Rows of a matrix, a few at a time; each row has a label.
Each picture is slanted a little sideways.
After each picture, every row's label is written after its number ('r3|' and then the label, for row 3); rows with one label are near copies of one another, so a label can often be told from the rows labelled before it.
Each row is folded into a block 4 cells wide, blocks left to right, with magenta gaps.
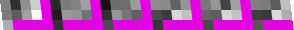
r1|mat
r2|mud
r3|mud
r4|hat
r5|hat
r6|hat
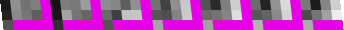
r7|mud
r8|mud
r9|hat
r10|mat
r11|mat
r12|mat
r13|mat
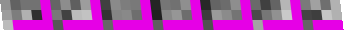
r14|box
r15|hat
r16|mud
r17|mud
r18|mud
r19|mat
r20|hat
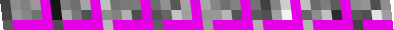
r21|mud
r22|mud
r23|box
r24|hat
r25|box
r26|mat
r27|box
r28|hat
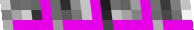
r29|box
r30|mat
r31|mud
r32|mat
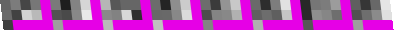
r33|hat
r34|mat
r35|box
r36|mat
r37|mat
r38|mat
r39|mud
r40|mat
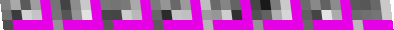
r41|hat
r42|mat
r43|hat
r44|hat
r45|box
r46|mat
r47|hat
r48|mat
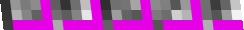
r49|mud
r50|mat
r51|mud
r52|hat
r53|mat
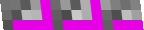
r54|hat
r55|hat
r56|hat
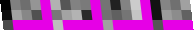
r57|mud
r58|box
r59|mat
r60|mud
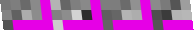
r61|hat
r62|box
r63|hat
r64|hat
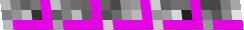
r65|box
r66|box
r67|mat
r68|box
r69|mat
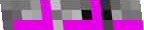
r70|hat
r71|box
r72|mud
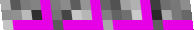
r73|box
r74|hat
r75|mat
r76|mud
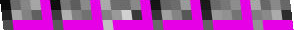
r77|mud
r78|mud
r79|box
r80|mud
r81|mud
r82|box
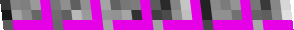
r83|mud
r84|hat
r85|box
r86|mat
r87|mud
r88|mat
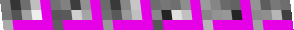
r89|mat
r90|hat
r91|mat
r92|hat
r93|box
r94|box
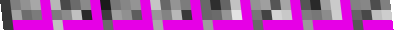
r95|mud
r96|box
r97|mud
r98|box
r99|mat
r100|hat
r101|mat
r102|hat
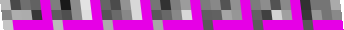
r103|box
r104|mat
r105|mat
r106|mat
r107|hat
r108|hat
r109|mud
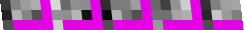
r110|mud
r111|box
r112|mud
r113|mat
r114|mud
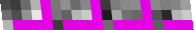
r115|mat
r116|hat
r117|mud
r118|hat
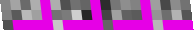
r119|hat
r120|box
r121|mud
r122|box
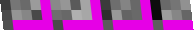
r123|mud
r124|hat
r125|mud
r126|mud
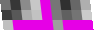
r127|mat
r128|mat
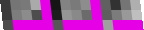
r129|mud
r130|mud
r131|mat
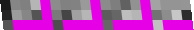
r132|mud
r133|hat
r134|hat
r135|box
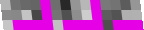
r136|box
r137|mat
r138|hat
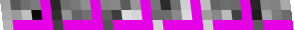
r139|box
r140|mud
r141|hat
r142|mat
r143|box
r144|mud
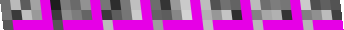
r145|hat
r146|mud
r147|mat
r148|mat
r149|box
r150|box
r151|box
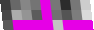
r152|mud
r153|mat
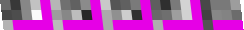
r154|mat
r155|box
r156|box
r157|mat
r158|mud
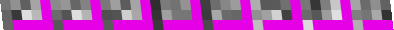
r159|hat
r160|hat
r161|hat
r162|mud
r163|mud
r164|box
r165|mat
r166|box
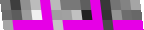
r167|mat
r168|box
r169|mud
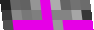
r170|mud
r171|box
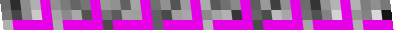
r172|mat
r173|box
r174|hat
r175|hat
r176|box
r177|hat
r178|mat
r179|box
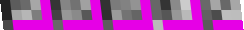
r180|mud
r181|mud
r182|mud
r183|mat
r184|hat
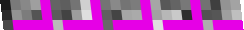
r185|mud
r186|mat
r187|hat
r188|box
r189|mat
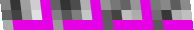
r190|mat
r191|mat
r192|hat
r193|hat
